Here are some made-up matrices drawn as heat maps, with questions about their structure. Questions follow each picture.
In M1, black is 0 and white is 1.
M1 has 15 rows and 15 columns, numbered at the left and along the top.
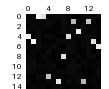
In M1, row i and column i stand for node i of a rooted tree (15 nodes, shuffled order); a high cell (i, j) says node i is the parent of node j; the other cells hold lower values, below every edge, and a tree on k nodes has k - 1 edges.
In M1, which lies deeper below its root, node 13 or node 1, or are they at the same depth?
the same depth
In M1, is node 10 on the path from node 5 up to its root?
no
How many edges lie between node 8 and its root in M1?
4
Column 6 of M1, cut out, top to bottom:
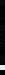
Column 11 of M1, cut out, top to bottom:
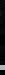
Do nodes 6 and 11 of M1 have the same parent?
yes
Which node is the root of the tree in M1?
5
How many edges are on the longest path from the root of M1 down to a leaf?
6
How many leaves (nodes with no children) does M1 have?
6
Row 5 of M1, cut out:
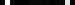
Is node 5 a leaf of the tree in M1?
no
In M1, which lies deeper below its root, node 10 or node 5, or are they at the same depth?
node 10
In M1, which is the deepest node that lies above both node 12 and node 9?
1
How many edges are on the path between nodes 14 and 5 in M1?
3
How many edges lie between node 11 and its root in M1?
2
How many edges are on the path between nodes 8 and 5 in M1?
4
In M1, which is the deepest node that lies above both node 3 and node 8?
4
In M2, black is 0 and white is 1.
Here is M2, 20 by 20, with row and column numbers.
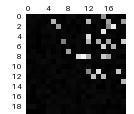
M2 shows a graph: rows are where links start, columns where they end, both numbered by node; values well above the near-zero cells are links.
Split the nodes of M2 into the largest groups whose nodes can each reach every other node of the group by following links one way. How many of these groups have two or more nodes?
0
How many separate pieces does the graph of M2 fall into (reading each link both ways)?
2
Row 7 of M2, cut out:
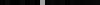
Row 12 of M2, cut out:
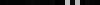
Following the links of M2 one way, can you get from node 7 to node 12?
yes
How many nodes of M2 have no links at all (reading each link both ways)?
1
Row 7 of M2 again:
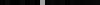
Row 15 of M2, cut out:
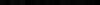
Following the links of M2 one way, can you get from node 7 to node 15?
yes
